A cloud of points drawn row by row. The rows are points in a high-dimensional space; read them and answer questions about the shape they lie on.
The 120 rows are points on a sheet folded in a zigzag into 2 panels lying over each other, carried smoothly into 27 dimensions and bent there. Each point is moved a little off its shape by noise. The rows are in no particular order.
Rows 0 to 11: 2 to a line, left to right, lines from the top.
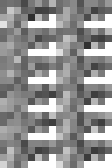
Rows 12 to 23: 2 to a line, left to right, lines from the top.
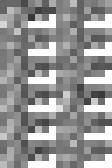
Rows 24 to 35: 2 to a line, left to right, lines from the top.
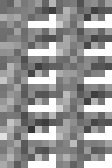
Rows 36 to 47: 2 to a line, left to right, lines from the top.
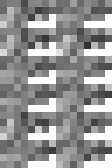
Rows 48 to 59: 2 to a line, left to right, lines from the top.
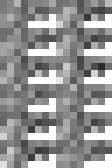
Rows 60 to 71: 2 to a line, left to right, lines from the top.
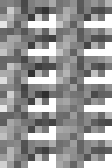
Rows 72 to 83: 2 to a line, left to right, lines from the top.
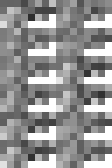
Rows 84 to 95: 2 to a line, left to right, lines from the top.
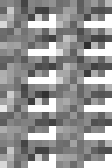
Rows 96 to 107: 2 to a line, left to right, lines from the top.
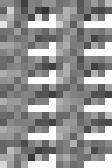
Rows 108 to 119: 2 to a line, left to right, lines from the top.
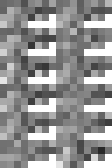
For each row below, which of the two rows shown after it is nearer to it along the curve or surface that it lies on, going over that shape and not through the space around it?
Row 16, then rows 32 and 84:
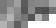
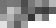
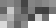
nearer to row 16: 32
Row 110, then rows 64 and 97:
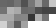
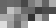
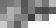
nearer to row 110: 97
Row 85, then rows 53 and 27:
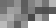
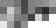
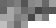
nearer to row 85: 53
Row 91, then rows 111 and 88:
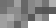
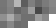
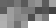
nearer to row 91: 88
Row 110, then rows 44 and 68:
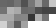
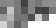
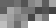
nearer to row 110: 68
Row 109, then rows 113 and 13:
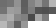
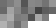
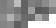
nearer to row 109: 13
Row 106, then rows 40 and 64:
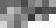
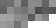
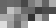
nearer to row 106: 64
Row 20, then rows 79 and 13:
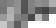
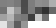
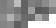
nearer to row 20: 79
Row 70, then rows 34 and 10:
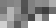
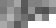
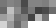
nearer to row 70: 34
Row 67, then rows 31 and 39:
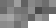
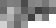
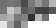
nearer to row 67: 31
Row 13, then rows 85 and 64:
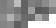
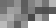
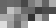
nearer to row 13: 85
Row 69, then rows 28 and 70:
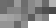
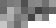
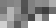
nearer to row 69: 70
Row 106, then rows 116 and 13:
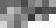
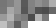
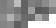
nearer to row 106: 116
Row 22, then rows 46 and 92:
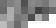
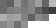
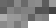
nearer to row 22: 92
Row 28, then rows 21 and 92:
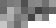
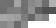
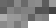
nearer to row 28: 92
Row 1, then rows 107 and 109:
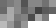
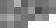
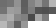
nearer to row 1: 107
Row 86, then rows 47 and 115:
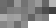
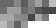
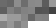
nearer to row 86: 47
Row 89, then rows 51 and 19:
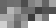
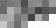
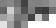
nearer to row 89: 51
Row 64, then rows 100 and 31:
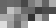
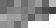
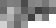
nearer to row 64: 31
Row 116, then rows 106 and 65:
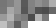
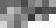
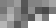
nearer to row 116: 65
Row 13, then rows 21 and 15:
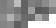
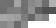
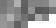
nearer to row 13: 15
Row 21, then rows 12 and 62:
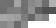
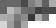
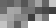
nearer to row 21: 62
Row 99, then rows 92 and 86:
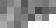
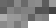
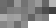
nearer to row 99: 92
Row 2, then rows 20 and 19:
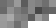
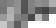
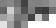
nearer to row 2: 19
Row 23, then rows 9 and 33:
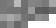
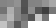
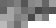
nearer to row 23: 9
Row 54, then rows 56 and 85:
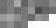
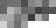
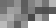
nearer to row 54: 56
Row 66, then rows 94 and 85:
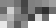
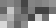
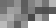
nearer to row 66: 94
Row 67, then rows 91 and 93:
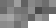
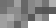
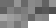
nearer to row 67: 93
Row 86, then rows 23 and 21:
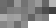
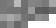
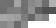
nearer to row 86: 21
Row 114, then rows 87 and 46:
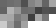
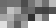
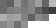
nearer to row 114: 87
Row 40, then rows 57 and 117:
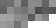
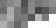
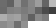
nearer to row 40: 57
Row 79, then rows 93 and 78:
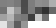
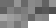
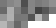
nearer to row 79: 78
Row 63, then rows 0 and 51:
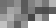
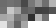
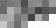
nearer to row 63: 0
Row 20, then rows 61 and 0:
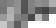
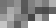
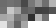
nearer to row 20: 61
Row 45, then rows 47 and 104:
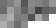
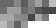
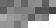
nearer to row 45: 104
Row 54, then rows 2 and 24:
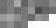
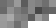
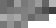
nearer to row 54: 2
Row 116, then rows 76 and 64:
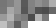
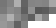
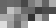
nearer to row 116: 76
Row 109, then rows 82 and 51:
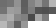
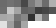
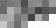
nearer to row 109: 82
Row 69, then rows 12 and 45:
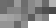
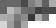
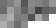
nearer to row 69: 12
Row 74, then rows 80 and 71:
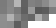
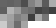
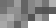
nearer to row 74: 71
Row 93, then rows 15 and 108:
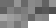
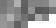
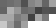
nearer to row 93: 108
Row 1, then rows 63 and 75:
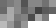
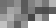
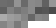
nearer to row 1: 75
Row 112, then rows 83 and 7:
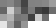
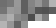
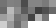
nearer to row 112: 7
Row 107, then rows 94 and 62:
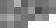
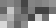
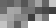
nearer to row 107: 94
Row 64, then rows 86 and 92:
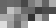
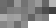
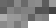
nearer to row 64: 92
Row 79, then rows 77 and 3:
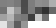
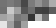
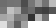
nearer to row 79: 77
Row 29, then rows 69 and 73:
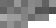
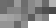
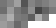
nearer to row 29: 73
